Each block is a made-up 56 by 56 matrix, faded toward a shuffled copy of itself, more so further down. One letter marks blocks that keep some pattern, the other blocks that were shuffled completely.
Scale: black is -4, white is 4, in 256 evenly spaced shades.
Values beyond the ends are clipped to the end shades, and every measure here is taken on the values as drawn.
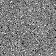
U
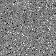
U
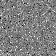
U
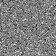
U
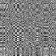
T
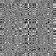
T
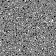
U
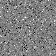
U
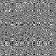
T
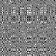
T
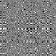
T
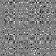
T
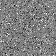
U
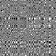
T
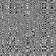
T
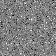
U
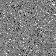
U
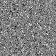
U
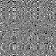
T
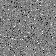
U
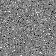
U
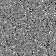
U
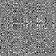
T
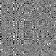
T
